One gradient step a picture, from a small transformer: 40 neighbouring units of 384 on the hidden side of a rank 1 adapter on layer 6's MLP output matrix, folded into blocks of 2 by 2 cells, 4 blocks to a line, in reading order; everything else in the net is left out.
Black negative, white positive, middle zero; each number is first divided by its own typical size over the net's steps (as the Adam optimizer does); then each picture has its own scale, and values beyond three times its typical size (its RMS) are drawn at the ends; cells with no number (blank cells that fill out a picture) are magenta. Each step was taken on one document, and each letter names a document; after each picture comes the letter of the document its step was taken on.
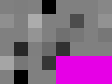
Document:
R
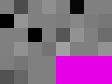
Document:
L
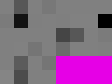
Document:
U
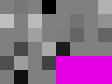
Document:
R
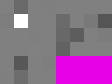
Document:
U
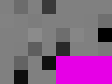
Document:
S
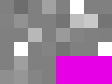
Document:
L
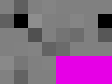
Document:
U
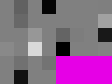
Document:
S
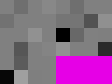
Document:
L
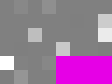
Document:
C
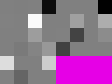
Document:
R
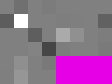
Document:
U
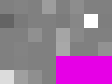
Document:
L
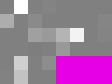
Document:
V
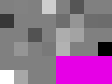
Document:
L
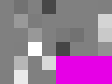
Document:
S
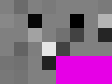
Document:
R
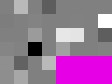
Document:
S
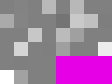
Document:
L
